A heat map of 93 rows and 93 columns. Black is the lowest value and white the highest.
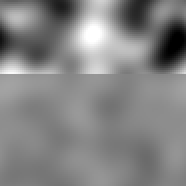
Ninth with the highest average: top middle. Seam: horizontal, 40% of the way down, the bottom part calmer. Histogram: heavy tails on both sides. Lone odd cells: none. Ninth with the lowest average: top right.
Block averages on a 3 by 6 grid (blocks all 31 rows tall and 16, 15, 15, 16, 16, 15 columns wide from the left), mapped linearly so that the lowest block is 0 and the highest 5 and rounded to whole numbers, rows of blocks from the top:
214520 / 433333 / 323323
